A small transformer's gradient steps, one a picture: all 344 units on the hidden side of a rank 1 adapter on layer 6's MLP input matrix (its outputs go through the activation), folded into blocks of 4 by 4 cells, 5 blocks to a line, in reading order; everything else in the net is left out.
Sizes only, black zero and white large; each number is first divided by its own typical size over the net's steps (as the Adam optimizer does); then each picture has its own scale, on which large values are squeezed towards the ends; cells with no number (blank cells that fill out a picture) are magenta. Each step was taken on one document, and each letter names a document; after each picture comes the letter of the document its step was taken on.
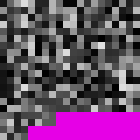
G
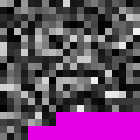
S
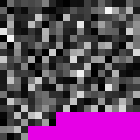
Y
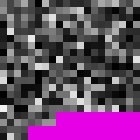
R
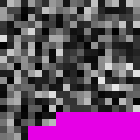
G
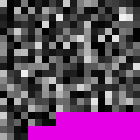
S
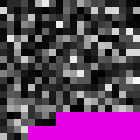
Y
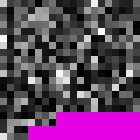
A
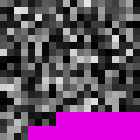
S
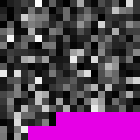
Y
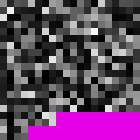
R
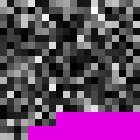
A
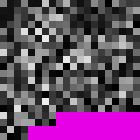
S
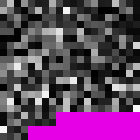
A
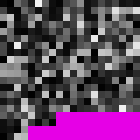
Y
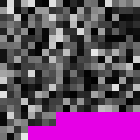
R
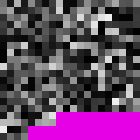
R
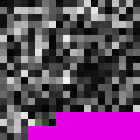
S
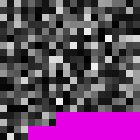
R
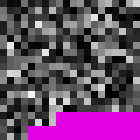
R
